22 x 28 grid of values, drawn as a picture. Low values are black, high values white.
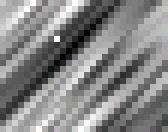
Lone odd cells: 1, higher than its neighbours. Average level on the scale: 50%. Grain: diagonal, up to the right. Calmest part: top right. Mirror symmetry: none.
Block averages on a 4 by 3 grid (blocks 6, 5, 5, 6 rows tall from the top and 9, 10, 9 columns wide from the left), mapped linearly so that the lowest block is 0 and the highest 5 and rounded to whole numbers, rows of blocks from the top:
513
213
032
441
